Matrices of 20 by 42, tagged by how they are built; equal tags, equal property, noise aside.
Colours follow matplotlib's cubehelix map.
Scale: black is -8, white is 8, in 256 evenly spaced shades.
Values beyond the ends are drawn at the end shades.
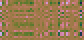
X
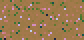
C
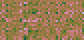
X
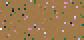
C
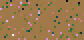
C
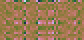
X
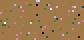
C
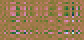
X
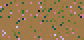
C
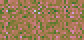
X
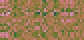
X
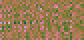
X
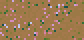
C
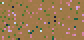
C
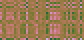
X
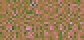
X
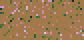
C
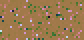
C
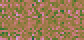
X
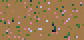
C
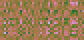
X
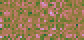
X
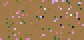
C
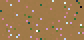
C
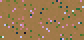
C
